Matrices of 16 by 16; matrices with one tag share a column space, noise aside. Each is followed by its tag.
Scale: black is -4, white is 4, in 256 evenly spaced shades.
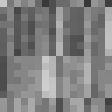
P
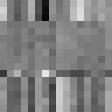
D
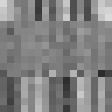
D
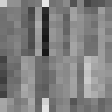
P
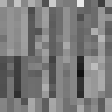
P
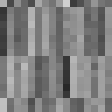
P
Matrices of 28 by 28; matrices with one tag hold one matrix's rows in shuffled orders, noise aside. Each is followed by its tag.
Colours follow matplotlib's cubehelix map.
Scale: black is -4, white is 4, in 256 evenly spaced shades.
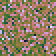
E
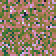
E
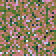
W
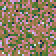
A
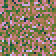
E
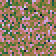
E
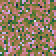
A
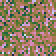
E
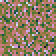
W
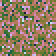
E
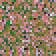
E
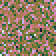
A
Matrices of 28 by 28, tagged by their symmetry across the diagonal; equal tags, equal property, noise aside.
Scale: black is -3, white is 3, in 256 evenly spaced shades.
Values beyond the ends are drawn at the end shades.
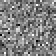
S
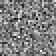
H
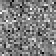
H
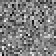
S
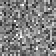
S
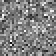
S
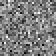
S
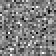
H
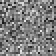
H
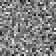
S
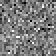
S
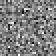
H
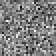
H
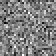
S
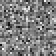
H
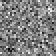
H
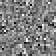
H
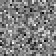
H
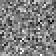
H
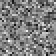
S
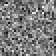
S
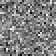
S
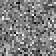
H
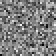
S
